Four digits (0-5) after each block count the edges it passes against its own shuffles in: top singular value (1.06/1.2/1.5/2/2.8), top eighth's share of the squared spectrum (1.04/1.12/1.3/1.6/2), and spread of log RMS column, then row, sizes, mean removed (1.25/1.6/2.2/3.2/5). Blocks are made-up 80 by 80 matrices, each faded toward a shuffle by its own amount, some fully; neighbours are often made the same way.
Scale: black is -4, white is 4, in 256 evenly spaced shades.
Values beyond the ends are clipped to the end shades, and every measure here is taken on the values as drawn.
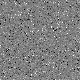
0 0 0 0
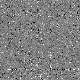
2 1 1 1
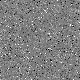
0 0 0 0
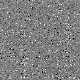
1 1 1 1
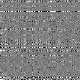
4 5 1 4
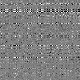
5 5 2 3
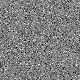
0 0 0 0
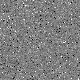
0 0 0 0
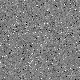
0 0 0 0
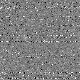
2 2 0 3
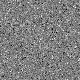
1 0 0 0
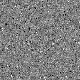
3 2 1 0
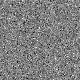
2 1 0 0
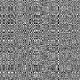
5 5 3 3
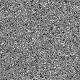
0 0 0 0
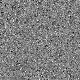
1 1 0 0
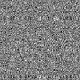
4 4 2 2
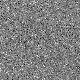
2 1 0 0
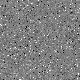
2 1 0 0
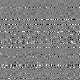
4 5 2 4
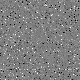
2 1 0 0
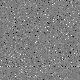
2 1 0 1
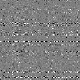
4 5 1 3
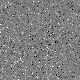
2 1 0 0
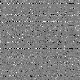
4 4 1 3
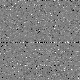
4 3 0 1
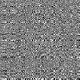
5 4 3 3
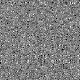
4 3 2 2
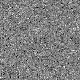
3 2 0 0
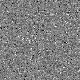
2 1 0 0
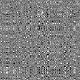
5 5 3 3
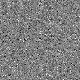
3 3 1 1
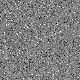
1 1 0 0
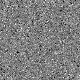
0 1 0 1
